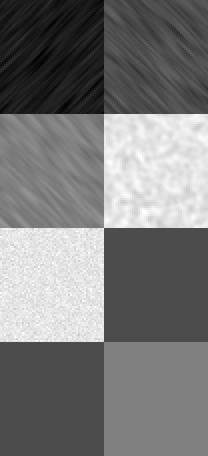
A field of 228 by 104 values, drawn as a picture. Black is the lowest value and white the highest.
It is made of 4 by 2 panels. Panel 1,1: very low, slanting up to the right, faint in contrast. Panel 1,2: low, slanting down to the right, faint in contrast. Panel 2,1: middling, slanting down to the right, faint in contrast. Panel 2,2: very high, blotchy, faint in contrast. Panel 3,1: very high, fine-grained, faint in contrast. Panel 3,2: low, flat. Panel 4,1: low, flat. Panel 4,2: middling, flat.
